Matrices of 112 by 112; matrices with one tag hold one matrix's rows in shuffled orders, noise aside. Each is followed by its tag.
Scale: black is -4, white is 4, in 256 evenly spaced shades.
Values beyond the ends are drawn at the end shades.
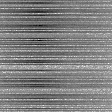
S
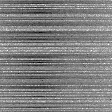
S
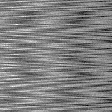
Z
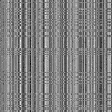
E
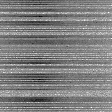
S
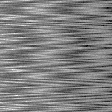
Z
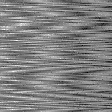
Z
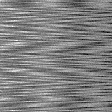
Z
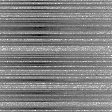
S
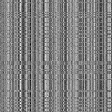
E
